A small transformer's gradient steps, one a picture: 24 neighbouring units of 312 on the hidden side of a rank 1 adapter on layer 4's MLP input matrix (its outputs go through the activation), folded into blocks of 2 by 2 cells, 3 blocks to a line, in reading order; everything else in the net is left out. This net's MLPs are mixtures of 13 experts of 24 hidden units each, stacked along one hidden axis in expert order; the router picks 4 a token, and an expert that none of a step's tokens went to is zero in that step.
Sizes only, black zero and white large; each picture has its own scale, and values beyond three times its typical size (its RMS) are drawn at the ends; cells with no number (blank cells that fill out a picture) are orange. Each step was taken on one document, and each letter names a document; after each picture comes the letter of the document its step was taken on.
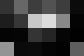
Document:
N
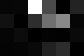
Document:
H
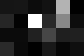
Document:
N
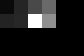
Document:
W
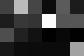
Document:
N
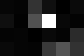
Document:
H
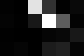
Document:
H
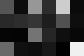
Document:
N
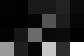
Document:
W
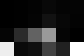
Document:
W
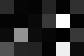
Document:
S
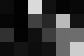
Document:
H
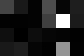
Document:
S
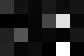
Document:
S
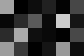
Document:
S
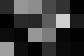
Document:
N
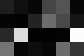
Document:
S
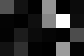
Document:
S
